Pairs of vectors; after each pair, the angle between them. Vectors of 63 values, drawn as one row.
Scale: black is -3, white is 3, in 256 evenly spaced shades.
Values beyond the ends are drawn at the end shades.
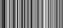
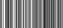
nearly opposite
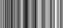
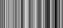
nearly opposite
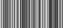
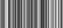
partly opposed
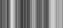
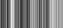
nearly parallel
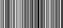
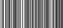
partly aligned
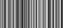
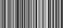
nearly parallel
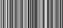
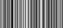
partly aligned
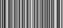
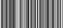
orthogonal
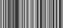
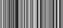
nearly parallel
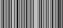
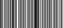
nearly opposite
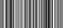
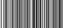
orthogonal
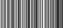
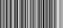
nearly opposite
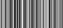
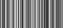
nearly opposite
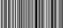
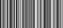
nearly opposite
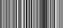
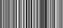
nearly parallel
